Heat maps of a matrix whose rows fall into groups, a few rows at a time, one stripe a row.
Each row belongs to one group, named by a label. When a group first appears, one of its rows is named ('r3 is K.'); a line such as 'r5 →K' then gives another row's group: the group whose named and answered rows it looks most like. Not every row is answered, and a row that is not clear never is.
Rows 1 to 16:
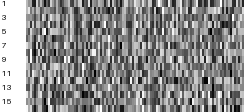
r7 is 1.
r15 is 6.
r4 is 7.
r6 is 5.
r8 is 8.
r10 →7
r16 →1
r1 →1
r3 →7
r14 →1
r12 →1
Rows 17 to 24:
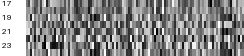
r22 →1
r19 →7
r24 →7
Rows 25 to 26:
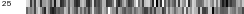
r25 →7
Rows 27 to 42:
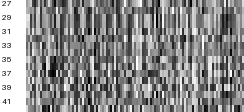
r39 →1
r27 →6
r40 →7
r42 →1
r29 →7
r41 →5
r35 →6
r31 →5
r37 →6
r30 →7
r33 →5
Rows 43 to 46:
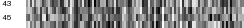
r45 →8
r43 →5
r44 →6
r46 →6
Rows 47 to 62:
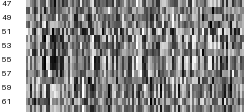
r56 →5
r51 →1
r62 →7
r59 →7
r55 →5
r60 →7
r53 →6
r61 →1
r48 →8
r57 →5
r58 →5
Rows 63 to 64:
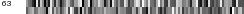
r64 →5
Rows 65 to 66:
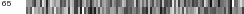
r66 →5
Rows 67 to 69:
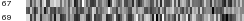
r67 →7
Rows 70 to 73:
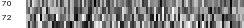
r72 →7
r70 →5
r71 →8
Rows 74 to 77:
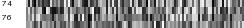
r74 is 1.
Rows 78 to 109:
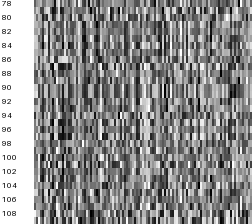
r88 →8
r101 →1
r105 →7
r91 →7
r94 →1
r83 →7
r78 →5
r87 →5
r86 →7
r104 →6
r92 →8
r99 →5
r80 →1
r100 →8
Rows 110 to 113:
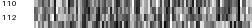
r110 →7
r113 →6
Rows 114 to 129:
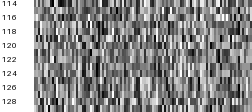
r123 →5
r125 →8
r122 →8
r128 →1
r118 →7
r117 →5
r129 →7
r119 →1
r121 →8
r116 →6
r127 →7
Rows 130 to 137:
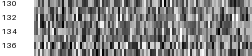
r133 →8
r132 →1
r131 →1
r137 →5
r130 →7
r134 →8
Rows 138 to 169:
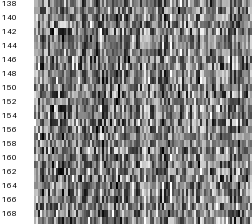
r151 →1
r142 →5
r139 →1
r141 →7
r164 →8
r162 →6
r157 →8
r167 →1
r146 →1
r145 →6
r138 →6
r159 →1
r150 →1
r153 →5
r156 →5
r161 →8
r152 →7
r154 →5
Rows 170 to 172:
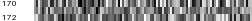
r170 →1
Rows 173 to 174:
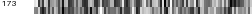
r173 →7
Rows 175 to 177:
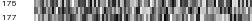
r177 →6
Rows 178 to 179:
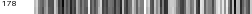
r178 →6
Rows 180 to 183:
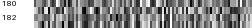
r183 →7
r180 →5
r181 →7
